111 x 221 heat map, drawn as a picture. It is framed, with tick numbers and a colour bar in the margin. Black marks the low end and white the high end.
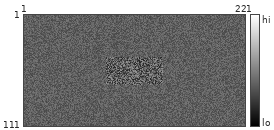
There is no seam. No regular stripes run through it. The halves do not mirror each other. There is no overall slope. The grain is fine, like static. In the centre lies a patch that is rougher than the rest. The centre is the roughest part.
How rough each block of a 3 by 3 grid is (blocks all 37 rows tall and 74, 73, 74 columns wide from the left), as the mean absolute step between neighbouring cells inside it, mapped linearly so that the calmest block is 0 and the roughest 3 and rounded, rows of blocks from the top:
0 0 0 | 0 3 0 | 0 0 0
